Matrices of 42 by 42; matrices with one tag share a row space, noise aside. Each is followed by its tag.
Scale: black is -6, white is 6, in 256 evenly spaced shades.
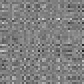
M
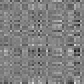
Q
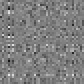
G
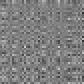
M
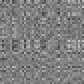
M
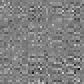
Q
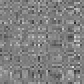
Q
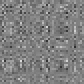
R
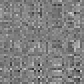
Q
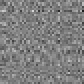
M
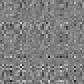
R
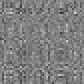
R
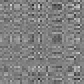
Q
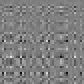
R
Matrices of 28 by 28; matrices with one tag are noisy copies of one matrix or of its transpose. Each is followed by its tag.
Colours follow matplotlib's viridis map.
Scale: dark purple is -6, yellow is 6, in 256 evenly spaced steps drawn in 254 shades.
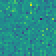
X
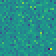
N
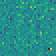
N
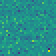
N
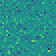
N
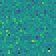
N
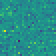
X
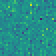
X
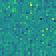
X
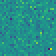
N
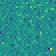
N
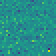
N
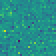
X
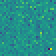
N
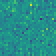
X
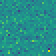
N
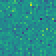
X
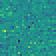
X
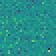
N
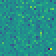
N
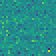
N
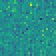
X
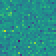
X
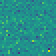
N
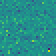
N
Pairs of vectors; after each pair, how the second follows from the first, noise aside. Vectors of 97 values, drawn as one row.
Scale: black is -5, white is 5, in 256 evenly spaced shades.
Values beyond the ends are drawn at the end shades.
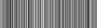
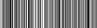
scaled up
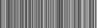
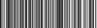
scaled up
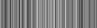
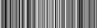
scaled up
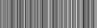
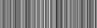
wrapped around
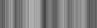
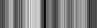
scaled up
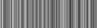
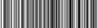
scaled up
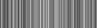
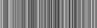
wrapped around
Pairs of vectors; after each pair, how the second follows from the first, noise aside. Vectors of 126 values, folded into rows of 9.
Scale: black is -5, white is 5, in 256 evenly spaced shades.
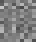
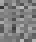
negated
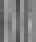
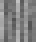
negated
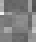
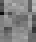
negated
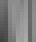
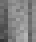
copied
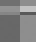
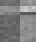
copied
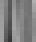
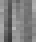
copied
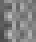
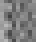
negated
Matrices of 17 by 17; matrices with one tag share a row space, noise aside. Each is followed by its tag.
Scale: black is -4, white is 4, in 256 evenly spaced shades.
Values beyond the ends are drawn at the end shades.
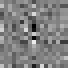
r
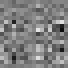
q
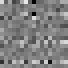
r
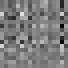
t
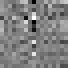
r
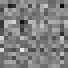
t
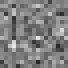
q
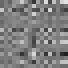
r
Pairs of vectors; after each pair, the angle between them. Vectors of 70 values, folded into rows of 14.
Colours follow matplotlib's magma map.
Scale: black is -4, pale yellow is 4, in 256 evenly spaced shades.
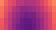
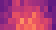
nearly opposite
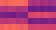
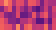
partly aligned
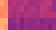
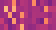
orthogonal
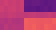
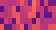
orthogonal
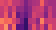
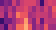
nearly opposite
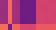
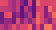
partly aligned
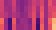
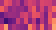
partly aligned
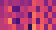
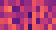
nearly parallel
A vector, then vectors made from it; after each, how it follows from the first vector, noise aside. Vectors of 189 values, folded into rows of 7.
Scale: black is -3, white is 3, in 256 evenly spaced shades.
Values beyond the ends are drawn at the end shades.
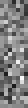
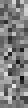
negated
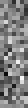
copied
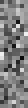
wrapped around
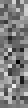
negated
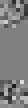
partly zeroed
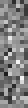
copied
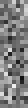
negated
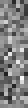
copied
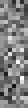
copied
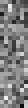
wrapped around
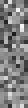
wrapped around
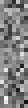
wrapped around
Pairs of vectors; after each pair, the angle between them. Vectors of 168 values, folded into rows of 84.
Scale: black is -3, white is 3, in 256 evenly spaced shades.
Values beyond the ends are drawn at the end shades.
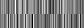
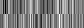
orthogonal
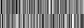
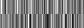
partly opposed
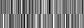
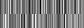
partly aligned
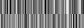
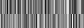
nearly parallel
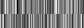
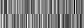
orthogonal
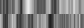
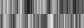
nearly opposite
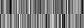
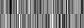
nearly parallel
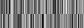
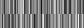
partly opposed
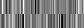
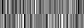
nearly opposite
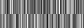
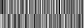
partly opposed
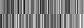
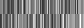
nearly parallel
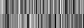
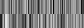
partly opposed
